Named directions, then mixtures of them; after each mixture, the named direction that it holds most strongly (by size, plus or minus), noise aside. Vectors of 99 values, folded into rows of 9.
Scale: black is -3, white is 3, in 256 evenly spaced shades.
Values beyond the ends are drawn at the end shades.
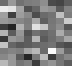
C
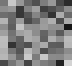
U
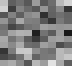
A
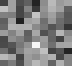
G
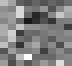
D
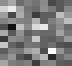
C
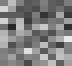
U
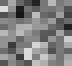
G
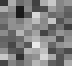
G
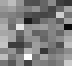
U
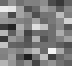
C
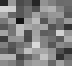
G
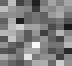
G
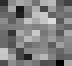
D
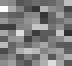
A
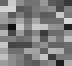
C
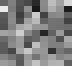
G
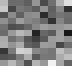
A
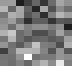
D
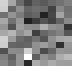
A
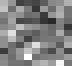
D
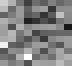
D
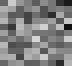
U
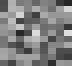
A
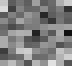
A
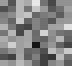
G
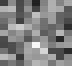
G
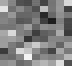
A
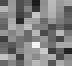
G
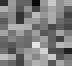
G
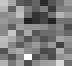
D
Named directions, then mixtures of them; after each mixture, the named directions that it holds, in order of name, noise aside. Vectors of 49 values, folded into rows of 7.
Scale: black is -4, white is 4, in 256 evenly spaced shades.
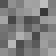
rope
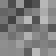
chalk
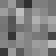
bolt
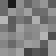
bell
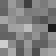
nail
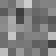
bolt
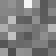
bolt, chalk, nail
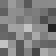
nail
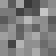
chalk, rope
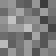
chalk, nail, rope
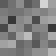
chalk, nail, rope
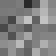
bolt, chalk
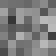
bolt, nail, rope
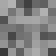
bell, bolt, rope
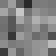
bolt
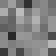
bolt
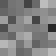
chalk, nail, rope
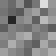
chalk, rope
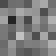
bell, bolt, rope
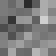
bolt, chalk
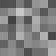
bell, bolt, rope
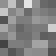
bell, chalk, nail
